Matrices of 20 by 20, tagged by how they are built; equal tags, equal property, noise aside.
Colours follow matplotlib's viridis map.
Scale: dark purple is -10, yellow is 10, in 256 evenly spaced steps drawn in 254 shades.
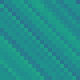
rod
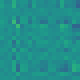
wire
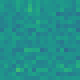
wire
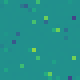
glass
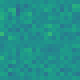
wire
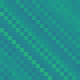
rod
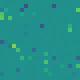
glass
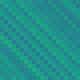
rod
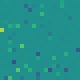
glass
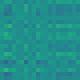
wire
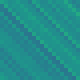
rod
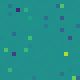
glass
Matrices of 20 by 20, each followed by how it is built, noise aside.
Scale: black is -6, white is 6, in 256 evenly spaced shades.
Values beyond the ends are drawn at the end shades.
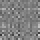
low rank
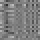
low rank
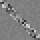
banded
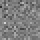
low rank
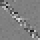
banded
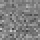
low rank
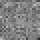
low rank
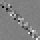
banded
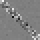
banded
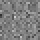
low rank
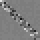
banded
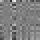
low rank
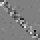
banded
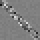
banded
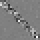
banded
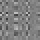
low rank
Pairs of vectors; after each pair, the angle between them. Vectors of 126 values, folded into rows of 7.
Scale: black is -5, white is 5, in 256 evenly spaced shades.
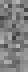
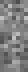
nearly opposite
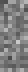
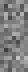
partly opposed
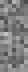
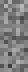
partly opposed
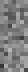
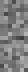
nearly parallel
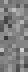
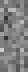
nearly parallel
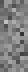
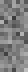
partly opposed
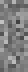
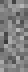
nearly opposite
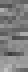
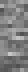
nearly opposite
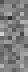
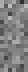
partly opposed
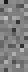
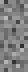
nearly parallel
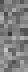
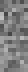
nearly parallel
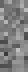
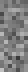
orthogonal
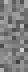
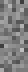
nearly parallel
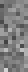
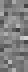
orthogonal
